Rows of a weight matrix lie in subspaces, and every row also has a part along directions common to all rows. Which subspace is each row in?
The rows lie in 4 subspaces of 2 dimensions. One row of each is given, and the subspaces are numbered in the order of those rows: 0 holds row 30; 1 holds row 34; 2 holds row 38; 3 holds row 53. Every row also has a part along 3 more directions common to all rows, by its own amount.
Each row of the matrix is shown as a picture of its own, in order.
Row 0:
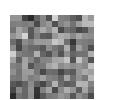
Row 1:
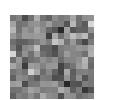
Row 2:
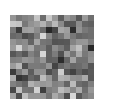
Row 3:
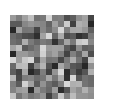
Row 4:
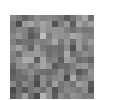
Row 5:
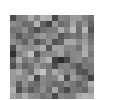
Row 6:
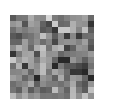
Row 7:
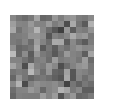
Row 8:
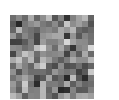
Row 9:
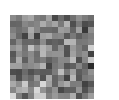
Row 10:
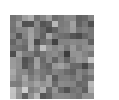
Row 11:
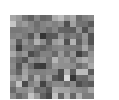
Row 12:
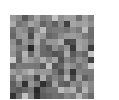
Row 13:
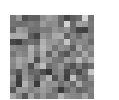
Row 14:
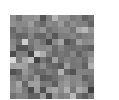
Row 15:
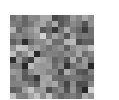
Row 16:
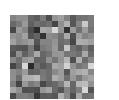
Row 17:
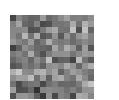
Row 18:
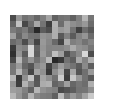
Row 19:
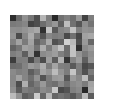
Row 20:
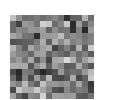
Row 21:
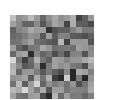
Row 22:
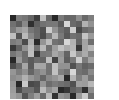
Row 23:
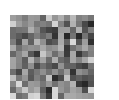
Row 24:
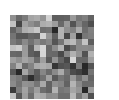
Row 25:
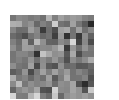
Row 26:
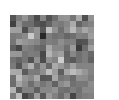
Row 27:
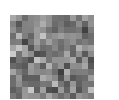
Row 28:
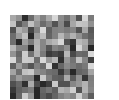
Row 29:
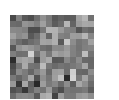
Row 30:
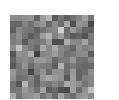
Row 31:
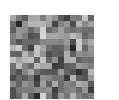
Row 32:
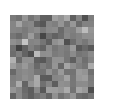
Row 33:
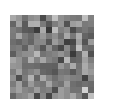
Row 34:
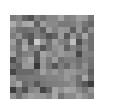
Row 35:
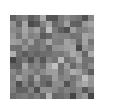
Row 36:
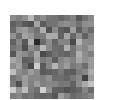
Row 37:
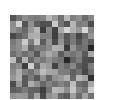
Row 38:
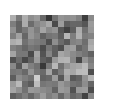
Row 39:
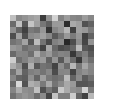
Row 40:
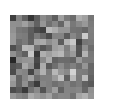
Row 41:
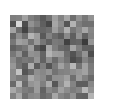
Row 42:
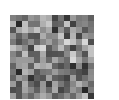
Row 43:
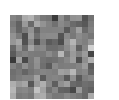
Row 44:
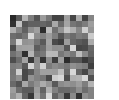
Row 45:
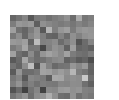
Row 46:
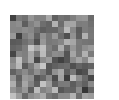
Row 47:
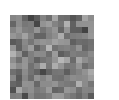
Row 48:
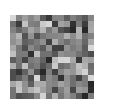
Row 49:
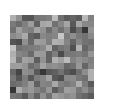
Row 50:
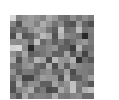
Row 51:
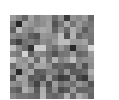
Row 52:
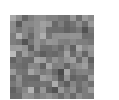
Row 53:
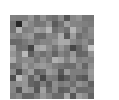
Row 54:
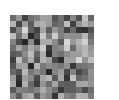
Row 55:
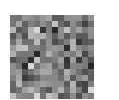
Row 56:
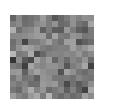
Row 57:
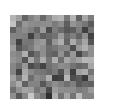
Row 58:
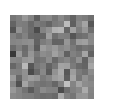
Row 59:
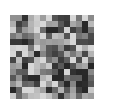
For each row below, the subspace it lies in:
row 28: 2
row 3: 0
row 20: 2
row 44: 1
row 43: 2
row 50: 0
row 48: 2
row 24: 3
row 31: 1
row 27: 0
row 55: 0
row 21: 1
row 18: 3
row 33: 3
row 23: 1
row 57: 1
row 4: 1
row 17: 2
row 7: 0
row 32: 0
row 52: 0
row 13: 2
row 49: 2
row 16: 0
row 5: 2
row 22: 3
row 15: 0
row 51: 3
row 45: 1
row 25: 1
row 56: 0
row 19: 3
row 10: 1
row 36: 1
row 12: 2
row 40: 1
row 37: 2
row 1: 0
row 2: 3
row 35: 3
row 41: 3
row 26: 3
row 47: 2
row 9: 2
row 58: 0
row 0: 2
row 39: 3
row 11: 1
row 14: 0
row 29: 1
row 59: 0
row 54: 3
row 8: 3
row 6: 2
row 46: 0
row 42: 3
